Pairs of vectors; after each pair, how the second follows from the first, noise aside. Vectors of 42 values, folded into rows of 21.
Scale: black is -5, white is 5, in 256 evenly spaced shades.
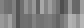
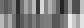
scaled up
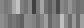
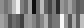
scaled up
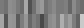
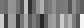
scaled up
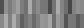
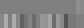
partly zeroed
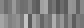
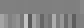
partly zeroed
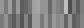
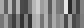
scaled up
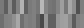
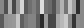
scaled up
